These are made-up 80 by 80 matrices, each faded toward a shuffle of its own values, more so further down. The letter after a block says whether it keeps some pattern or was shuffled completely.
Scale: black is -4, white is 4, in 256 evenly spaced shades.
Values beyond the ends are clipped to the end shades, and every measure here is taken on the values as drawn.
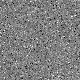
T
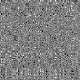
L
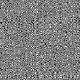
L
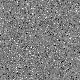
T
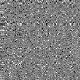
L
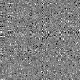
L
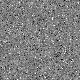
T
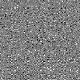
L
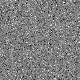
T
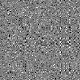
L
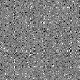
L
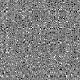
L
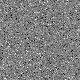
T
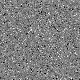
T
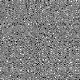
L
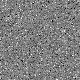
T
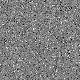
T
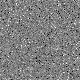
T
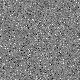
T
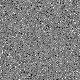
T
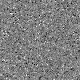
T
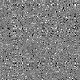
L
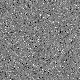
T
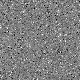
T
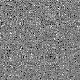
L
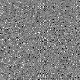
L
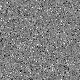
T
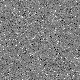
T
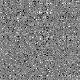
L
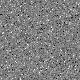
T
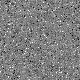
T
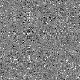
L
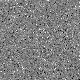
T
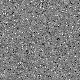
T
